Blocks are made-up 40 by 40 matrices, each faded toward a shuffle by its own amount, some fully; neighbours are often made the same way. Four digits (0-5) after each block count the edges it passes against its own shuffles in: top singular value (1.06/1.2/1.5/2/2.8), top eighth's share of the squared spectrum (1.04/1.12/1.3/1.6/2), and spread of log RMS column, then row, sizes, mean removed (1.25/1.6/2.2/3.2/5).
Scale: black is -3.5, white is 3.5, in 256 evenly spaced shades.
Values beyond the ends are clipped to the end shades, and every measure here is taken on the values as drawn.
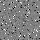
1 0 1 0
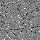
0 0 0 0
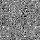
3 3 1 1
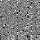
3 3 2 1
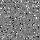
2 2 1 0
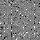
3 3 1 0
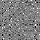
3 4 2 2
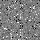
2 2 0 0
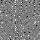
3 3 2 1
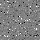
2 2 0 0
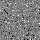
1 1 0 0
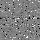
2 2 0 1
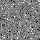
0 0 0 0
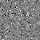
2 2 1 1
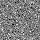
0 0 0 0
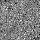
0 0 1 0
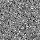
0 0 0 0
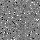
1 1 0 0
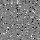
3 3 1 0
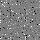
2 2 0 0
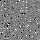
2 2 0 0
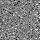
0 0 1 0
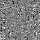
2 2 2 0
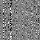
2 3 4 0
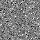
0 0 0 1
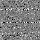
2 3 0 3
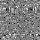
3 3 0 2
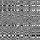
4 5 2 3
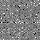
3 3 0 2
